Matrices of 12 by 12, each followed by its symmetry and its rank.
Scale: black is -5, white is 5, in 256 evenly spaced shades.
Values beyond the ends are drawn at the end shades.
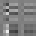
neither, rank one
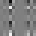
neither, rank one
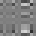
neither, rank one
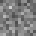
neither, full rank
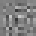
antisymmetric, rank two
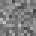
neither, full rank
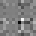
antisymmetric, rank two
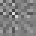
symmetric, rank two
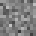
neither, full rank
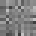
antisymmetric, rank two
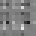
antisymmetric, rank two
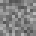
neither, full rank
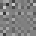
antisymmetric, rank two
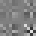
symmetric, rank two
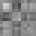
symmetric, rank two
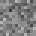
neither, full rank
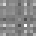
symmetric, rank two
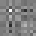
symmetric, rank two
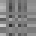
neither, rank one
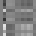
neither, rank one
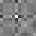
symmetric, rank two
